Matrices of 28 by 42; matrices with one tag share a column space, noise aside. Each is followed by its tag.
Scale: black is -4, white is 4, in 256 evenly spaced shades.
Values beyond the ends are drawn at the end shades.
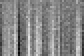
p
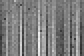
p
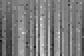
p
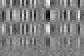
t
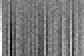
p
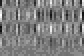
t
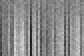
p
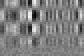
t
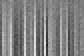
p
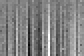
p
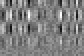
t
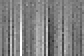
p
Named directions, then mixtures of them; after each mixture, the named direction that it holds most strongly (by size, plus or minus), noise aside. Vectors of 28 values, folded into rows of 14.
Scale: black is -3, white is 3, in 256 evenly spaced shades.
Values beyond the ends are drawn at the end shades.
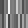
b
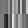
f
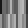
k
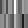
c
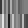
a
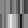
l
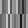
b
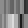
l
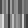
a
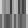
k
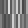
f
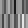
c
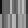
k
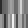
k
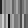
a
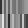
a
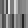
c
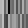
b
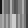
k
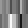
l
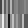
a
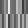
b
